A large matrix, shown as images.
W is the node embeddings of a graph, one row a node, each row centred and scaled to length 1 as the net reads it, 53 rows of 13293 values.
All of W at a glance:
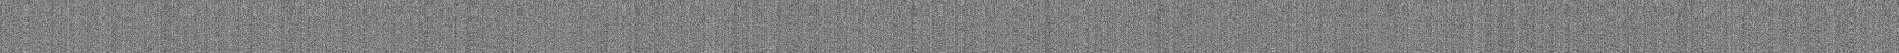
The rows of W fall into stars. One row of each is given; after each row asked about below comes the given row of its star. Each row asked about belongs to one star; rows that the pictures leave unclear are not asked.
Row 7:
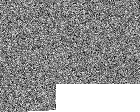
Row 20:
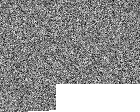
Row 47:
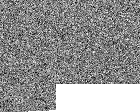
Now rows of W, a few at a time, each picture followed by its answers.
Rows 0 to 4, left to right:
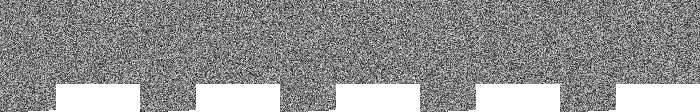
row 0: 20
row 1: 20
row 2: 20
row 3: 20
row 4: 20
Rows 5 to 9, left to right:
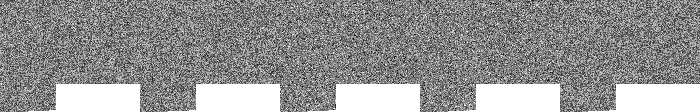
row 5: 47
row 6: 7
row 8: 7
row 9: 47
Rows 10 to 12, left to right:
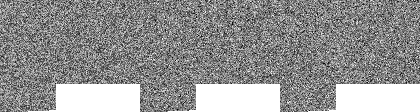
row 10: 47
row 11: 47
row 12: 7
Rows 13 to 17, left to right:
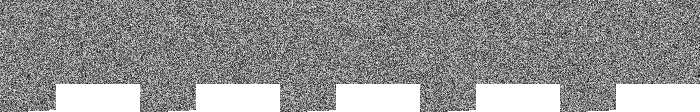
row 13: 47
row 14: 47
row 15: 47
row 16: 20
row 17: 20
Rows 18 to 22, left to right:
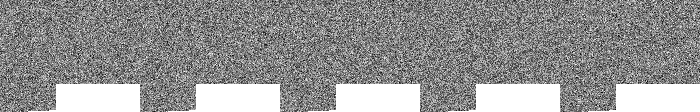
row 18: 20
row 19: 20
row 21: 20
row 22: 47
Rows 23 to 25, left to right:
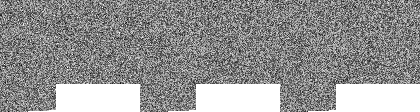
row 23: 7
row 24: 7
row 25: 20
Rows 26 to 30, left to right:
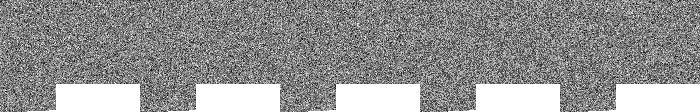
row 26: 7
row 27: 20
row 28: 7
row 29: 47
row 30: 7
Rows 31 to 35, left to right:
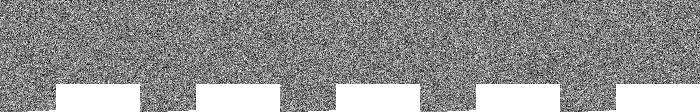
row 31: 7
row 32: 20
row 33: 20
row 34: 7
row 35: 47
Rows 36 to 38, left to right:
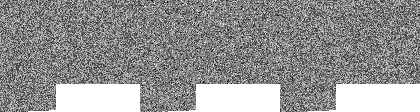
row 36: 20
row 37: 47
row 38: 7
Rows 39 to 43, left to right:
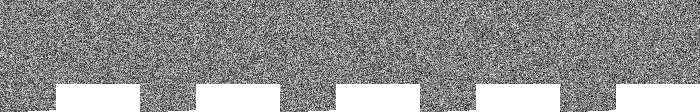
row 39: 47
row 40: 20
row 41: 7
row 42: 47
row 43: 20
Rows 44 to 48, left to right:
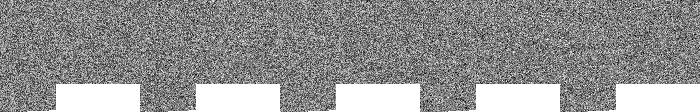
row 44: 20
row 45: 20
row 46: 7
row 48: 7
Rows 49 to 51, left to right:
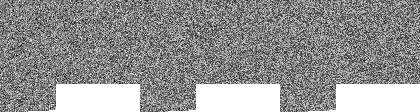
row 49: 20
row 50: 7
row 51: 7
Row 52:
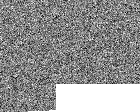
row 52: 47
